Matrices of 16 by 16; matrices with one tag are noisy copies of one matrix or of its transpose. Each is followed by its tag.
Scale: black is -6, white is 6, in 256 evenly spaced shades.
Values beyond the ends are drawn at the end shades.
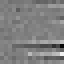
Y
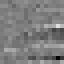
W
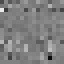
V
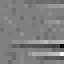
Y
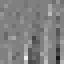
W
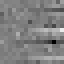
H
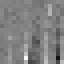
W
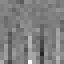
H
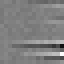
Y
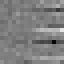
H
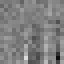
W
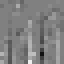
H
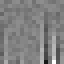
Y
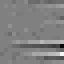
Y
